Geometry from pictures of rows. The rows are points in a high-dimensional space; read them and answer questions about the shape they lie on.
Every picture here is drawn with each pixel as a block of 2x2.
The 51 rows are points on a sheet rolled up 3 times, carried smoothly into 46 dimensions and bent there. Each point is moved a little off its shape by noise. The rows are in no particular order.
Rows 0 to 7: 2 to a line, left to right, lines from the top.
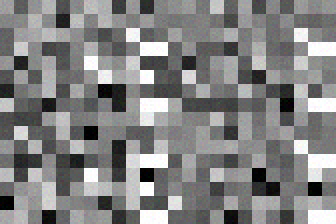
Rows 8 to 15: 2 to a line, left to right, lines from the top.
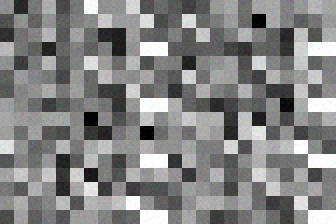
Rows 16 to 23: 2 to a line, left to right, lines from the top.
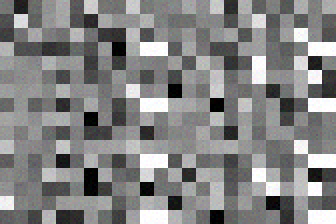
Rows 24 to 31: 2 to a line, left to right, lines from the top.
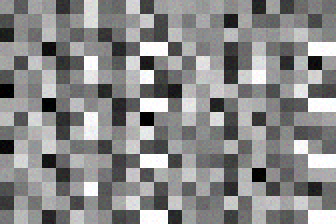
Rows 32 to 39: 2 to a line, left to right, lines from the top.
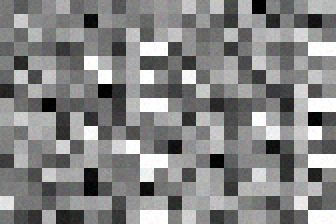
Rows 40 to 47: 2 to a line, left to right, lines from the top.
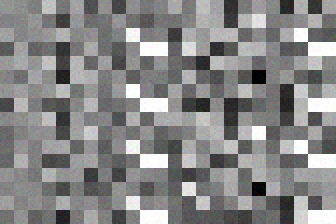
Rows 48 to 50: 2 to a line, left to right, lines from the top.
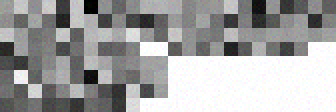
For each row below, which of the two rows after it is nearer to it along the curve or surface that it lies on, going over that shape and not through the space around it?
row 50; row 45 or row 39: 39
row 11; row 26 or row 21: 21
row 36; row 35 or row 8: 8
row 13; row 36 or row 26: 36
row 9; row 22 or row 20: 20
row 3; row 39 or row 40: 39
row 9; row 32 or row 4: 32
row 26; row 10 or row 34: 34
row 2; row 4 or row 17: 4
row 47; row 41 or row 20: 20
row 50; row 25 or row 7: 25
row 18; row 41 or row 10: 10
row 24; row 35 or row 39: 39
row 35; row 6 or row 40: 40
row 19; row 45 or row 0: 45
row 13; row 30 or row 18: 30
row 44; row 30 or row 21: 21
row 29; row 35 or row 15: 15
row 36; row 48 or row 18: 48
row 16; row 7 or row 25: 25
